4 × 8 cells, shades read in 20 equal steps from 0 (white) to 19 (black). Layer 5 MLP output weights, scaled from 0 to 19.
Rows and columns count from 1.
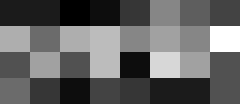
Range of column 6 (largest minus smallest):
14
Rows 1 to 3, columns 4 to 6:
18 15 9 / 5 9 7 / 5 18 3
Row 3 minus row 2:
7 -4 7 0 9 -4 -2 13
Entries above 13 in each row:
6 0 1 6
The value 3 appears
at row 3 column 6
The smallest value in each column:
6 7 6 5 9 3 7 0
